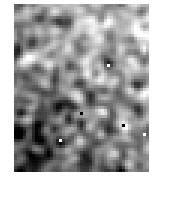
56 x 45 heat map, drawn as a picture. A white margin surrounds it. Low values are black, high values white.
Five lone cells stand out: three far higher and two far lower than their neighbours. There are no regular stripes. The field climbs toward the top right. On average the colour sits 50% of the way up the scale. Neither half mirrors the other. No row or column stands out. The ninth with the lowest average is the bottom left.
